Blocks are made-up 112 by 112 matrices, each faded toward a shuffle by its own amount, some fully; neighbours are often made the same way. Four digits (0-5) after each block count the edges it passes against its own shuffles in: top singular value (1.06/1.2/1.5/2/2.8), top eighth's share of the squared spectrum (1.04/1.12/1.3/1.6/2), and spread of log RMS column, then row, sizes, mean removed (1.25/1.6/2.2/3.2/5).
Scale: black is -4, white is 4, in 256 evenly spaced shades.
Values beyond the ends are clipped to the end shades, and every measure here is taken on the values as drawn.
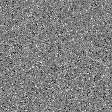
0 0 0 0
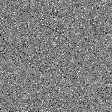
2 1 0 0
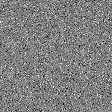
2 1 0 0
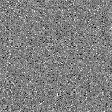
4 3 1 1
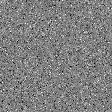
2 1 0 0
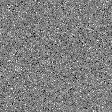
2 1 0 0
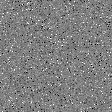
0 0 0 0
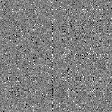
4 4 3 2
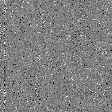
3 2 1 0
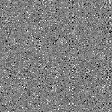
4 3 2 1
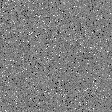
1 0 0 0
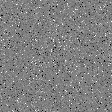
2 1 1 0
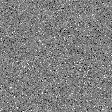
2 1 0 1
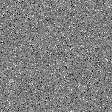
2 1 0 0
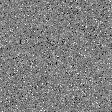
1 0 0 0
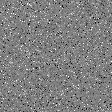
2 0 0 0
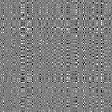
5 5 4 4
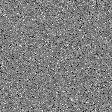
0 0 0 0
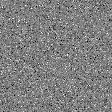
0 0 0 1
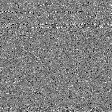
1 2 0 3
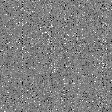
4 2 2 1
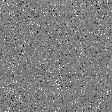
3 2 1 0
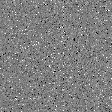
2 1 1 0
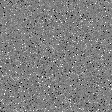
0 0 0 0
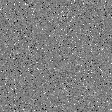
2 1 1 0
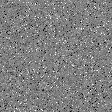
0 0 0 0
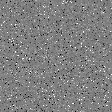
2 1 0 0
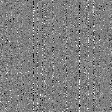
3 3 3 0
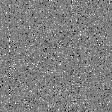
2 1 2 0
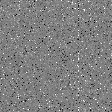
3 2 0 0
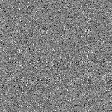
4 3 1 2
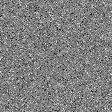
0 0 0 0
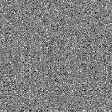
4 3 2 2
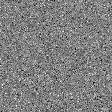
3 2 0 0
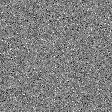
1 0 0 0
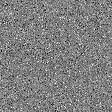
2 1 0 0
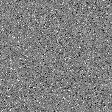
0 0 0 0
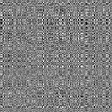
5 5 4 4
